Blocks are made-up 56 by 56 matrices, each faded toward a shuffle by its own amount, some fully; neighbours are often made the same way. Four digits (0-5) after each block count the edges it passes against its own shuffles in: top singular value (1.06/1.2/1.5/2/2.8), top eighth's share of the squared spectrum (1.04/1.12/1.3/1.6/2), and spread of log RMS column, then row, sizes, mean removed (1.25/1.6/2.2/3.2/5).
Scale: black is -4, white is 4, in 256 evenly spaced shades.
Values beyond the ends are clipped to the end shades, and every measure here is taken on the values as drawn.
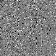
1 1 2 0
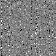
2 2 2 0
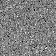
0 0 0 0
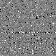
2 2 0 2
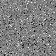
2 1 0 0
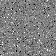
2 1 0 0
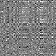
4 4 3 3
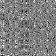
4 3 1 1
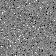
0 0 0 0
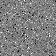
1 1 0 0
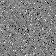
0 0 0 0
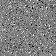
0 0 0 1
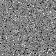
0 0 0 0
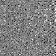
3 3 2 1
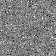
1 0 0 0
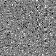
2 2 1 0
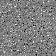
1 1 1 0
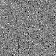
2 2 1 0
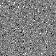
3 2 1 0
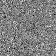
0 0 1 0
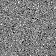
0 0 0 0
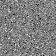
0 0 0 0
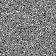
0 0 0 0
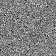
0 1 0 1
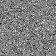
0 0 0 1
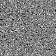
1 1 0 2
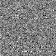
1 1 0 2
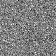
0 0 0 1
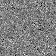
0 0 0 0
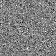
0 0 0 1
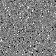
2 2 0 0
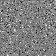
1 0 0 0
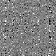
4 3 2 1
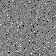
1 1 0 0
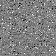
2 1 0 0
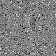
3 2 0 1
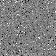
2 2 0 1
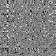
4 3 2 1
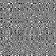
4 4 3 3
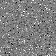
1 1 0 0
